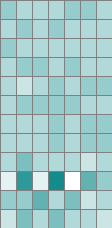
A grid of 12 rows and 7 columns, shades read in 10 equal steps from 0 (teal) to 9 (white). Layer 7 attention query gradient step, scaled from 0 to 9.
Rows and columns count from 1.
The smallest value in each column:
5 1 3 0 4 3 5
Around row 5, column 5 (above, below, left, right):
5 5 5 5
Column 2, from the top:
6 5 6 5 7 5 6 6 4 1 5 4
